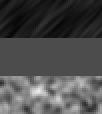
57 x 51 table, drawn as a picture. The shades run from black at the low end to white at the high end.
The table splits into 3 rows of 1 panel. Panel 1,1: very low, slanting up to the right, faint in contrast. Panel 2,1: low, flat. Panel 3,1: middling, blotchy, strong in contrast.
